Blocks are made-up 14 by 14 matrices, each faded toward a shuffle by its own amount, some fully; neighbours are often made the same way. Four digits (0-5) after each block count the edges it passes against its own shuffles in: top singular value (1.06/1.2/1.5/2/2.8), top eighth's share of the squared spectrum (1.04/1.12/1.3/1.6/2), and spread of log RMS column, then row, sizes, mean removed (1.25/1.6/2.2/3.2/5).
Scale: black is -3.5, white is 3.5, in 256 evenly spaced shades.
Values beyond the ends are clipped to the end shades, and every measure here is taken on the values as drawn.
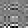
3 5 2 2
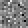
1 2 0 0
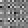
3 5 2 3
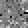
0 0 0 0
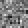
2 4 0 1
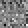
2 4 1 1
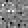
0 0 0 0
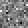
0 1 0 0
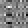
3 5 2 2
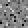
0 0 0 0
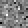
0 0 0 0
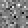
0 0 0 0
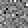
1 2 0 0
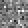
1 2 0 0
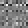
3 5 2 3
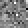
1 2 0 0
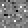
0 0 0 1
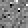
0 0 0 0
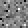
0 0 0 0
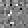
2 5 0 1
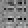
3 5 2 2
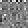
3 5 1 2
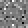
1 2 0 0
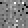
0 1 0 0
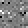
2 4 1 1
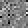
2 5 1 0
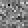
0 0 0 1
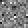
1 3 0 0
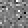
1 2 0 0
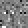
1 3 0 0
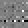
3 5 0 1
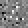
1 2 0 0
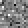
1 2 0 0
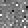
0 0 0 0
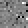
1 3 0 0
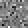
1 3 0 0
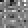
3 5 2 2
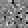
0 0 1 0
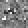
2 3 0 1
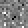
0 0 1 0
